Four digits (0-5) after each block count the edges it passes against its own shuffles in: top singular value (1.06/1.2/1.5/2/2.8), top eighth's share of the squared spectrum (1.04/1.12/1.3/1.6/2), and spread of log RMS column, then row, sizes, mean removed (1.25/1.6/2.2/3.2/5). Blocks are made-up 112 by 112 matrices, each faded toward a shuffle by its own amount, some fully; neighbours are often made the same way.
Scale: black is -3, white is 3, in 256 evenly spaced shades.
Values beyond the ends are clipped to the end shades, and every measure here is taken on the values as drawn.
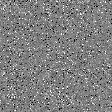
3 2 1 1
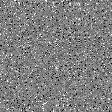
3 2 1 1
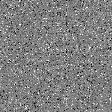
3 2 1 1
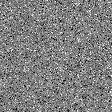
0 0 0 0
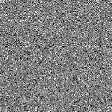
4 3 2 2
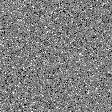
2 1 0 0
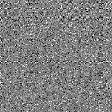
4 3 2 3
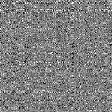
4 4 2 3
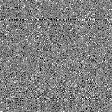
4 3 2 2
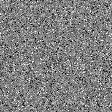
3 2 0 0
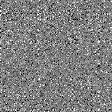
4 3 1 2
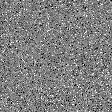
1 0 0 0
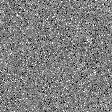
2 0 0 0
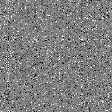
4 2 2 1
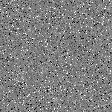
0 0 0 0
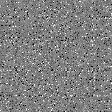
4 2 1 1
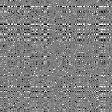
5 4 3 4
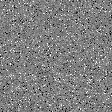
0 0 0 0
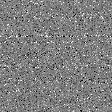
1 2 0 2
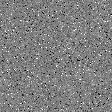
0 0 0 1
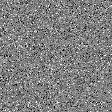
1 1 0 2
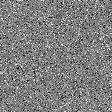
0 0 0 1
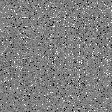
3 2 1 1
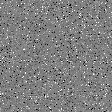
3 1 0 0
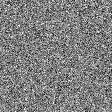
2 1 0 0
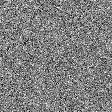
0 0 0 0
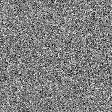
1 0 0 0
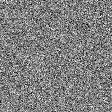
0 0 0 0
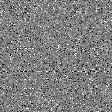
3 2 1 1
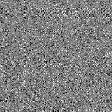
4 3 2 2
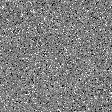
1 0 0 0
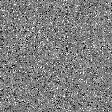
3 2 0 1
